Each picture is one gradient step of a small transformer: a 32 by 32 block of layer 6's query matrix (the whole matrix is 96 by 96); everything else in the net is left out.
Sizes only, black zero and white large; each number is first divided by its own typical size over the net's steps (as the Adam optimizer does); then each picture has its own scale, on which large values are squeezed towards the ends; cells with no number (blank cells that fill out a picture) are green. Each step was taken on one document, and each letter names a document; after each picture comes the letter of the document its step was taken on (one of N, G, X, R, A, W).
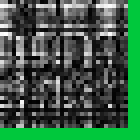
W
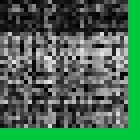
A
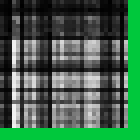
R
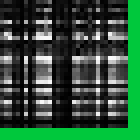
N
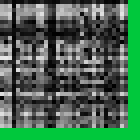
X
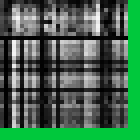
R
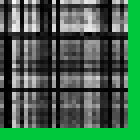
R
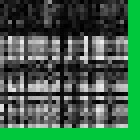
A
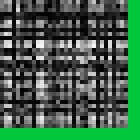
X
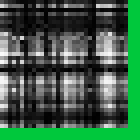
W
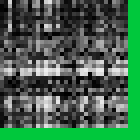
A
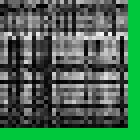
A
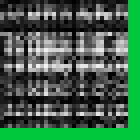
A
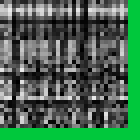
X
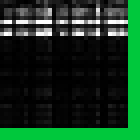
N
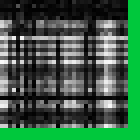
W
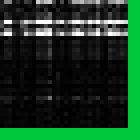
N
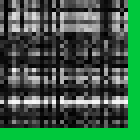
R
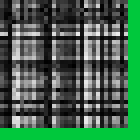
R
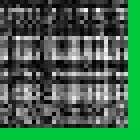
A
